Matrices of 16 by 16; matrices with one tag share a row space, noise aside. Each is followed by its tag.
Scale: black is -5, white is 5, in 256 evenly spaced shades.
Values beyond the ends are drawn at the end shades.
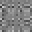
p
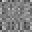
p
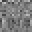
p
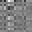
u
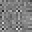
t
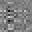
u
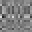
p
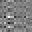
u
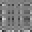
p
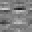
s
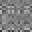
p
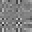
t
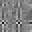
t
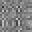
t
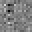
u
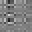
u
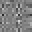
t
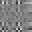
t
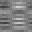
s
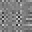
t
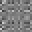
p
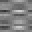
s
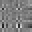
t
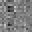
u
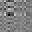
u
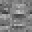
s
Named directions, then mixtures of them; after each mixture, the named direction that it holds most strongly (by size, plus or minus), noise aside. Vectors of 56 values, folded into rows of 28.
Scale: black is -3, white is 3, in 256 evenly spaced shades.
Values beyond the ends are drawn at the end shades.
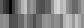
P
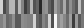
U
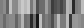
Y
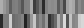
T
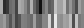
U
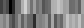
P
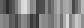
P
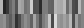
U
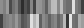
Y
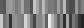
T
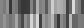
Y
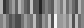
U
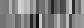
Y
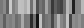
Y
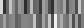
U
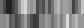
P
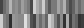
T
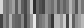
T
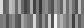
U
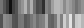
P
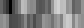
P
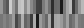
Y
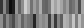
U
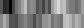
P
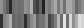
T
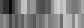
P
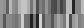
Y
